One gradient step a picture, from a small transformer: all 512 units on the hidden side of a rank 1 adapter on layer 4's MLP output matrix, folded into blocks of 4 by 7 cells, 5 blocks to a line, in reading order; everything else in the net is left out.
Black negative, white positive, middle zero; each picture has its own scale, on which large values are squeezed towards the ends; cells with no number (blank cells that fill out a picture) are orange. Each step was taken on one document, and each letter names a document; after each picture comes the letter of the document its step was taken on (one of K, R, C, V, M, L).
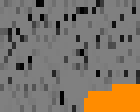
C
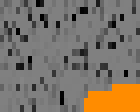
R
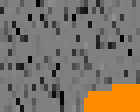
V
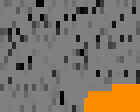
C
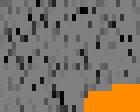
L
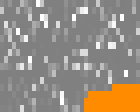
R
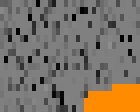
L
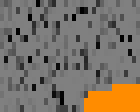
L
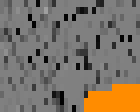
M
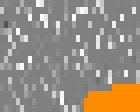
V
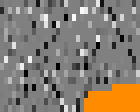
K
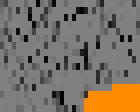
M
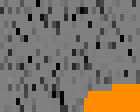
V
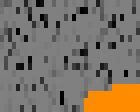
R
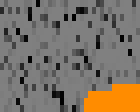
K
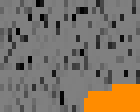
V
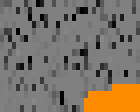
R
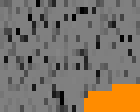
L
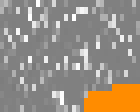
M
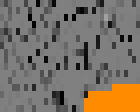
M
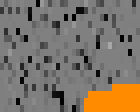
K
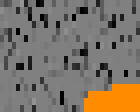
R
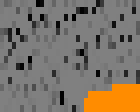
C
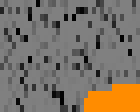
K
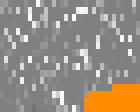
M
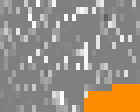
M
